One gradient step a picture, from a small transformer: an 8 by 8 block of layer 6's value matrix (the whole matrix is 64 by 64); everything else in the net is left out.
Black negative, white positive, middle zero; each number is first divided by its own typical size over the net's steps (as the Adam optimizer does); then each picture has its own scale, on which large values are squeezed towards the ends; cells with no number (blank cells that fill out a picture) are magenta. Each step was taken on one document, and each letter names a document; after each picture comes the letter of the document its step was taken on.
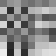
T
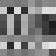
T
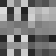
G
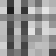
T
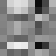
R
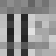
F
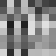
F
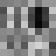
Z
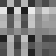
G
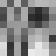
Z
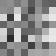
T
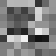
R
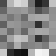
R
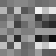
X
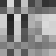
F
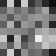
T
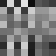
G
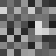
F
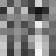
Z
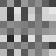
T
